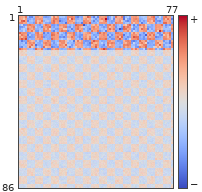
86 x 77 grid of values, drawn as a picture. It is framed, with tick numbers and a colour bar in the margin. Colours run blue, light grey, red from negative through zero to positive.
Overall the values sit about 50% of the way up the scale. A checkerboard runs through the table. A horizontal seam about 20% of the way down splits the table, and the bottom part is calmer. There is no overall slope.
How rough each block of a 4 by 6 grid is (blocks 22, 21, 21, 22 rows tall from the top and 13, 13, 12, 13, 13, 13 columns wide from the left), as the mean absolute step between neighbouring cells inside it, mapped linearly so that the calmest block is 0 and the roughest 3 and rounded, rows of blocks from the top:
3 3 3 3 3 3 / 0 0 0 0 0 0 / 0 0 0 0 0 0 / 0 0 0 0 0 0
